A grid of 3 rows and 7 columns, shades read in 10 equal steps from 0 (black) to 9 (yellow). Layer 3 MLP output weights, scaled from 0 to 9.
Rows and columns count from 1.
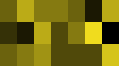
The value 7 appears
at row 1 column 2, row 1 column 7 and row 2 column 3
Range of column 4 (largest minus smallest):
2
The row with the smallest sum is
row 2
